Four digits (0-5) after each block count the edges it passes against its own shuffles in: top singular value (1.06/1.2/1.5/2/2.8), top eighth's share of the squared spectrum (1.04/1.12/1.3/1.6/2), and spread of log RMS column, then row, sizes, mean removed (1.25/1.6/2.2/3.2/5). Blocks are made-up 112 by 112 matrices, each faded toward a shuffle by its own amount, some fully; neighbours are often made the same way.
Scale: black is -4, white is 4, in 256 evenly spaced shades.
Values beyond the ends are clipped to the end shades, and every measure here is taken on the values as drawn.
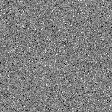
3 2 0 0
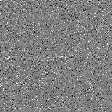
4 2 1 1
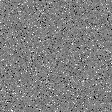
0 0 0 0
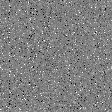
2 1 1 0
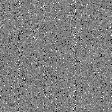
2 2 3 0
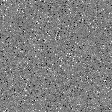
0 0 0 0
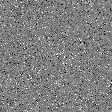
0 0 0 0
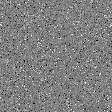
0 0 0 0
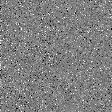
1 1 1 0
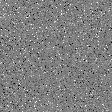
1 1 0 0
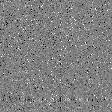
3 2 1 1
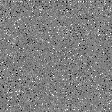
3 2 1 1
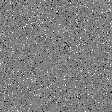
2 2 1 0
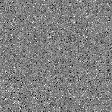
3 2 1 1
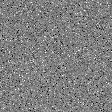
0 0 0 0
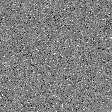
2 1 0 0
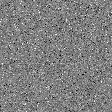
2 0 0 0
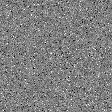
2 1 0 0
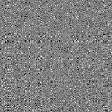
5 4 3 3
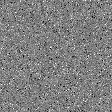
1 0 0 0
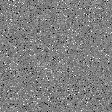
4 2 0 1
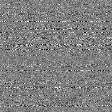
2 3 0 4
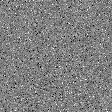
0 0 0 0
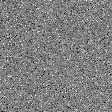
0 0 0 0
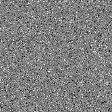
0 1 0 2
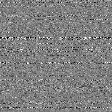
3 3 0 4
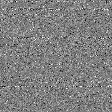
1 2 0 3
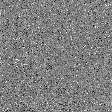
0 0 0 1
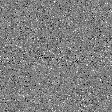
1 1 0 2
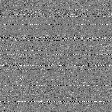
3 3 0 4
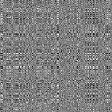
5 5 4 4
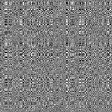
5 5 4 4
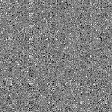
4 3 2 2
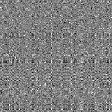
5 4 3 3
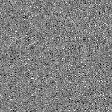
4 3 2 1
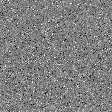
1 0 0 0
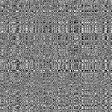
5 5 4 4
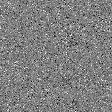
2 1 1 0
